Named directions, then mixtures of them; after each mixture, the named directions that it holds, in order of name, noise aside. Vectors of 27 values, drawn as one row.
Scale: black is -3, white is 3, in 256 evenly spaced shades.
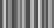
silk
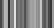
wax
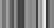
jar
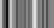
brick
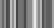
brick, wax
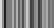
silk, wax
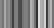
jar, silk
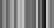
jar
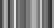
wax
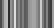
wax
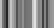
brick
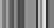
jar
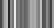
wax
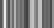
silk, wax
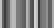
brick, silk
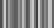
silk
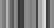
jar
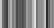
brick, jar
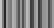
silk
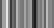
brick
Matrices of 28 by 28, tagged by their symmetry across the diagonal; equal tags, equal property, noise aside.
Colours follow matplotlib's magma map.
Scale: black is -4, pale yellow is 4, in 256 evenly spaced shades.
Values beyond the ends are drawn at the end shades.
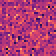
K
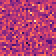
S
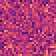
K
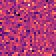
S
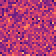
K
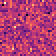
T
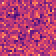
K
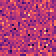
T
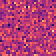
S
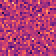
T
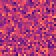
T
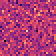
S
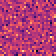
T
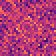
K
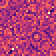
K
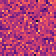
S
